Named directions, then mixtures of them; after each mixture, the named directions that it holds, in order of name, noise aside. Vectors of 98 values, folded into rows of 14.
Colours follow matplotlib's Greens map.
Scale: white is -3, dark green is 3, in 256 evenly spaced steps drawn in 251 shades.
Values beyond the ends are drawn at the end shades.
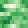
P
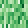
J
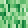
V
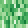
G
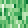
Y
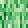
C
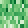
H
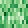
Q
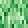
Q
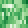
P, Q, Y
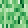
J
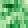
P, Y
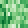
C, P, V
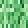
J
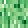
G, V, Y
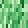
J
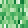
H, J, V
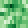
P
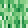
C, V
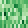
Q, V, Y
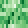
G, J, P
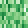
J, V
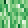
G, V, Y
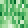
H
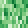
H, Q, Y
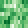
G, P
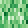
Q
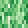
Q, V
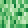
G
